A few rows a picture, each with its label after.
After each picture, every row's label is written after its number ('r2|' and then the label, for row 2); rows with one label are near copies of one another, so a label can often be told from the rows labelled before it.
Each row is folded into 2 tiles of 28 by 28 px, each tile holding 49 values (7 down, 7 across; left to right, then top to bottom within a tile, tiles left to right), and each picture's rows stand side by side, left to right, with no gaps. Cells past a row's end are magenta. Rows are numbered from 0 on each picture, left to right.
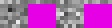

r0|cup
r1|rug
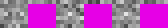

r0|rug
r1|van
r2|van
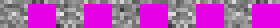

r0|van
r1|rug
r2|cup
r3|rug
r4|van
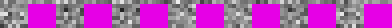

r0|rug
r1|cup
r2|cup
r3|van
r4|van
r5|cup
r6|rug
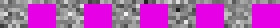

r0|rug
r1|van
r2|van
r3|cup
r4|rug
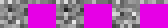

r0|cup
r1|cup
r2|rug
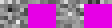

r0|cup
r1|van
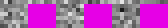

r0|rug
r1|van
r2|cup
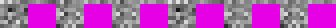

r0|cup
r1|rug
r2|rug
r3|cup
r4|rug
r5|rug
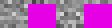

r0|van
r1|rug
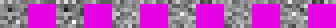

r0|cup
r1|cup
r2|rug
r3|van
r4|rug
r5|van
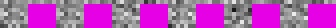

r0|rug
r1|rug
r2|van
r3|rug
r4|cup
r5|van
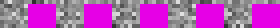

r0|van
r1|rug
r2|rug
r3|van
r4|rug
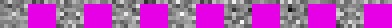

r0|van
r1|rug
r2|van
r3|van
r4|cup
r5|cup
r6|rug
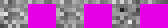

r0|rug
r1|rug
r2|cup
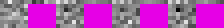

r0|van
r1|cup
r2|cup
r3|cup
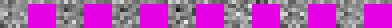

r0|rug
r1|cup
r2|cup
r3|cup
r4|van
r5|rug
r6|rug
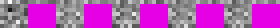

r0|cup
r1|rug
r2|rug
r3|rug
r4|rug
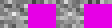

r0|van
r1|van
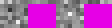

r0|cup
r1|van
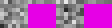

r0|rug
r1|cup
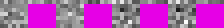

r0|rug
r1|van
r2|cup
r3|cup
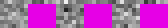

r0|van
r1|cup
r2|van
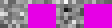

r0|rug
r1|cup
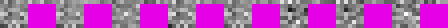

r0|rug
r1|rug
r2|van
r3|rug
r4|rug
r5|cup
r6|cup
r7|van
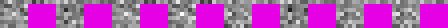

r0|van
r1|cup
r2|van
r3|van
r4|rug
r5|cup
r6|rug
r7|rug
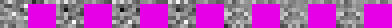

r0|van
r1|cup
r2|cup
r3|cup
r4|rug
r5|rug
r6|rug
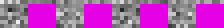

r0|cup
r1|rug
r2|cup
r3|rug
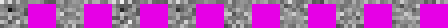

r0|cup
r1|rug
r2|cup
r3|cup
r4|rug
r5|van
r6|rug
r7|van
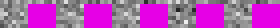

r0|rug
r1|van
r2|van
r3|cup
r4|van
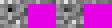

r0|cup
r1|cup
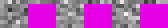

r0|cup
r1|van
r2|van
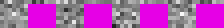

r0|van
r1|cup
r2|rug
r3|van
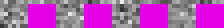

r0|rug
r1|van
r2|cup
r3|van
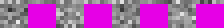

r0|cup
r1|rug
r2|cup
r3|van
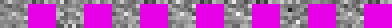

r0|van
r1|rug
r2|van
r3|van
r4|van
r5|cup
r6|van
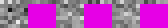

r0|cup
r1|van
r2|van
